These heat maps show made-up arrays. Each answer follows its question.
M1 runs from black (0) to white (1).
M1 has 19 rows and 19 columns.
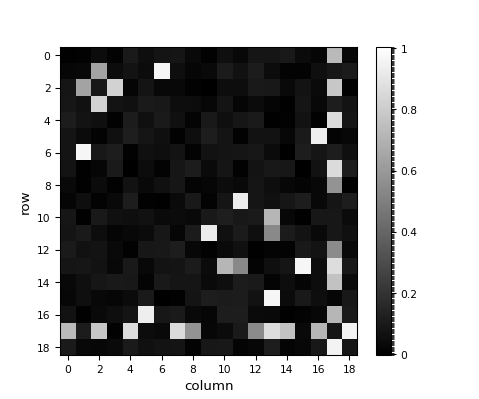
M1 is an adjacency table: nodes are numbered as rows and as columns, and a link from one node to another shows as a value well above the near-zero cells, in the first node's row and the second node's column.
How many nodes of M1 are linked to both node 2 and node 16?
1
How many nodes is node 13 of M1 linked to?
4
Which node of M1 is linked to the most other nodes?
node 17
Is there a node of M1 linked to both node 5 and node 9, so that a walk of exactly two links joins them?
no
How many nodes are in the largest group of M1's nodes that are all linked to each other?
2
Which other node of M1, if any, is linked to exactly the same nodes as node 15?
node 10
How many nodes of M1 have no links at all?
0
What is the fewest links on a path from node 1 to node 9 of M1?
5
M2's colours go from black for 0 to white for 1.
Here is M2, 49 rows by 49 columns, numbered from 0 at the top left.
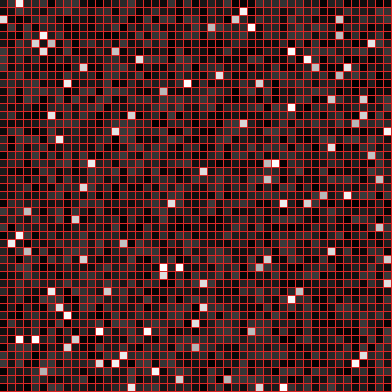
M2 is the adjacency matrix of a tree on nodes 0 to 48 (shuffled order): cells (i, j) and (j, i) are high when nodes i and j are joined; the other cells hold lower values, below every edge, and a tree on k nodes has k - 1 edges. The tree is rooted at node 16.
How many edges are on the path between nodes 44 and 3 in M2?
5
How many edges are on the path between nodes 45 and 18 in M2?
3
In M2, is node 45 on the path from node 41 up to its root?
yes
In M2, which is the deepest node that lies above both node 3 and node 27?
14
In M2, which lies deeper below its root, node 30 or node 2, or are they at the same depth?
node 2
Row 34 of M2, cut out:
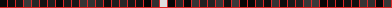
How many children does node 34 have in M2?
0
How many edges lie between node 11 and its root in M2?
5
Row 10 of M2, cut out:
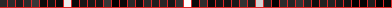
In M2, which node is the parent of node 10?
32
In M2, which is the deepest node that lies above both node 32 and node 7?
48
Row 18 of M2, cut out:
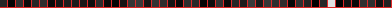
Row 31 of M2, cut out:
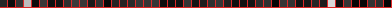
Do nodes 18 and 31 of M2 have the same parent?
yes
